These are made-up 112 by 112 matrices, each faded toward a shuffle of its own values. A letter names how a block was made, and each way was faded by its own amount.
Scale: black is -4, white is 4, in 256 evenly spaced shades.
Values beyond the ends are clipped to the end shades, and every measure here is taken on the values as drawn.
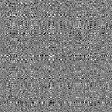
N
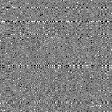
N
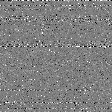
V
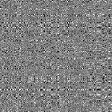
N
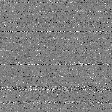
V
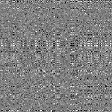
N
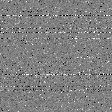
V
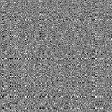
N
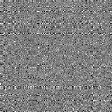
N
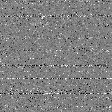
V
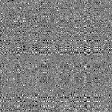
N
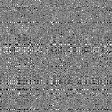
N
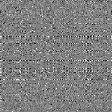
N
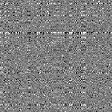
N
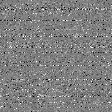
V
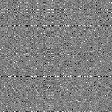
N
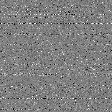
V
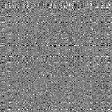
N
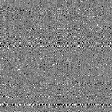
N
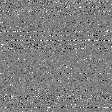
V
